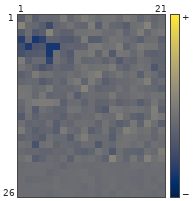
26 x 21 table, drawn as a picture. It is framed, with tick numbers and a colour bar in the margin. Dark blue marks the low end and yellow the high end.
Seam: horizontal, 80% of the way down, the bottom part calmer. Dips: one, in the top left. Roughest part: top left. Odd patch: rougher, in the top left.
